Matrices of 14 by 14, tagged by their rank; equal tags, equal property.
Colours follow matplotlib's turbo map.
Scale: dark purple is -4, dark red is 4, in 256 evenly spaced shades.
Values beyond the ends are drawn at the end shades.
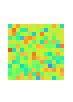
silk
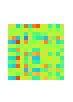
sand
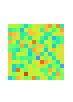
silk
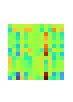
sand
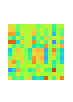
sand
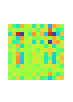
sand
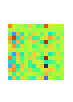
sand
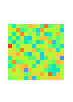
silk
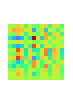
sand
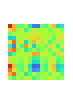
sand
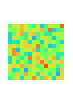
silk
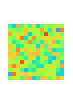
silk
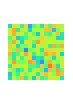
silk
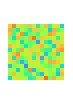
silk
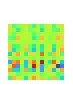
sand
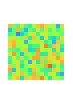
silk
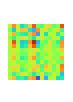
sand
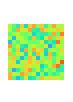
silk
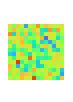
silk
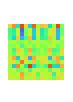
sand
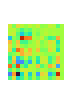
sand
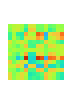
sand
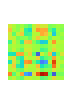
sand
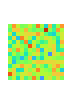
silk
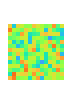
silk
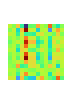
sand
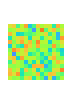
silk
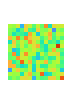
silk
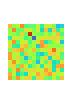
silk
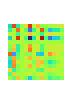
sand
